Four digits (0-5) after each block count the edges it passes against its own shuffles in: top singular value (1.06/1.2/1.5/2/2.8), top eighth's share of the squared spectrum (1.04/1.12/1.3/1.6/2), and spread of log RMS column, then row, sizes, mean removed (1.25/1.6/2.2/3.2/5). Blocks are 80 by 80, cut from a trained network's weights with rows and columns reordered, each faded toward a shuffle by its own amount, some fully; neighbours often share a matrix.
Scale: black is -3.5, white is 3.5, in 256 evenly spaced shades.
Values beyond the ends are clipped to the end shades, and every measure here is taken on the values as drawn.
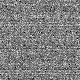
3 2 0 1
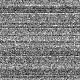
4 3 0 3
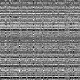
5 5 2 4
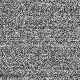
2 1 0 0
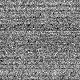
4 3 1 1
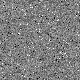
0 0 0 0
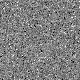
0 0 0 0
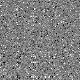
3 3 2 1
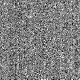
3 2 1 1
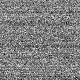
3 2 0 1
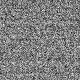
1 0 0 0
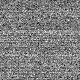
3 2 0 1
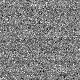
1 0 0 0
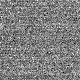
2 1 0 0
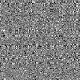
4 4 1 3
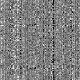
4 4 3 2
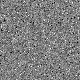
0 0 0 0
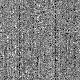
3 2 2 0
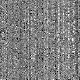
4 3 3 2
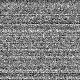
4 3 0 2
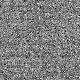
1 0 0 0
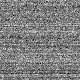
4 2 0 1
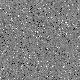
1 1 0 0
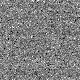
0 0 0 0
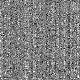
3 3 2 1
